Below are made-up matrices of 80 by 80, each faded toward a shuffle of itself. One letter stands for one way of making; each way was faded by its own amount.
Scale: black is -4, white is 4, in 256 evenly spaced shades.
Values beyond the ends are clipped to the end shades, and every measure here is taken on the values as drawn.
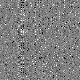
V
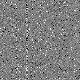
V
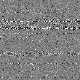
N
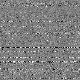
N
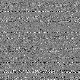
N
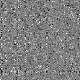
V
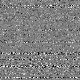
N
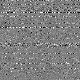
N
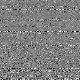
N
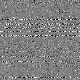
N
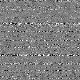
N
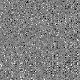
V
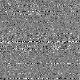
N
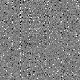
V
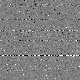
N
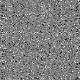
V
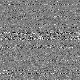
N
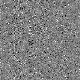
V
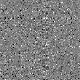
V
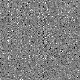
V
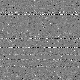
N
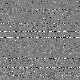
N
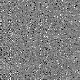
V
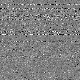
N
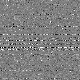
N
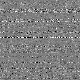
N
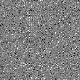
V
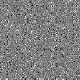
V
